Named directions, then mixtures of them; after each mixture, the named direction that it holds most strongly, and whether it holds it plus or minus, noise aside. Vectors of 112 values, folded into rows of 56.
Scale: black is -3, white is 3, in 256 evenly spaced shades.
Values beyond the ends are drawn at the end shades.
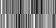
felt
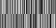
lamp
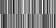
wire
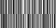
wire, plus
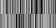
felt, plus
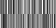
wire, plus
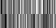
felt, minus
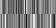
lamp, minus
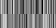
wire, minus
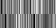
felt, minus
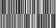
lamp, minus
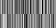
wire, minus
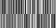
lamp, minus
